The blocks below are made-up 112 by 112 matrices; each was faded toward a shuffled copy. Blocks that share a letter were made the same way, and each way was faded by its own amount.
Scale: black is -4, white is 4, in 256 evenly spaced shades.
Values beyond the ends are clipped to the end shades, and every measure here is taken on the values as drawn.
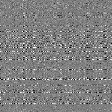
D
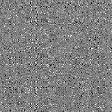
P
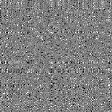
P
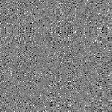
P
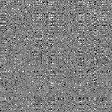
P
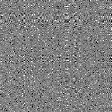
P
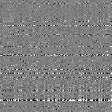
D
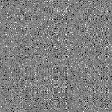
P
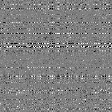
D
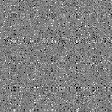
P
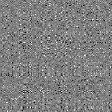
P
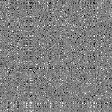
P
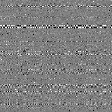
D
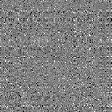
P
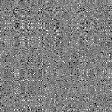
P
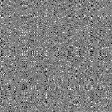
P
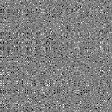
P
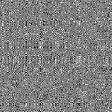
P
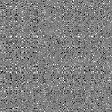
P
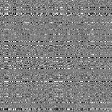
D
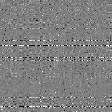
D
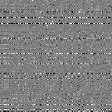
D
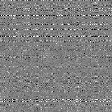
D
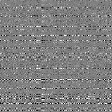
D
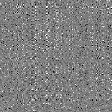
P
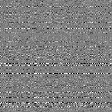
D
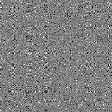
P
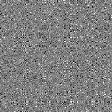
P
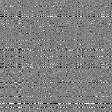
D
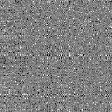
P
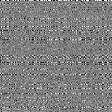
D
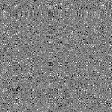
P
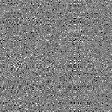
P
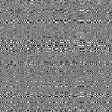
D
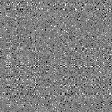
P
